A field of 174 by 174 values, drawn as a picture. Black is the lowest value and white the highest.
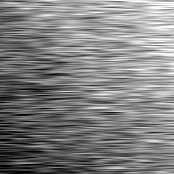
The ninth with the lowest average is the bottom left. The halves do not mirror each other. The field climbs toward the top right. The values follow a bell shape. The top right is the ninth with the highest average.
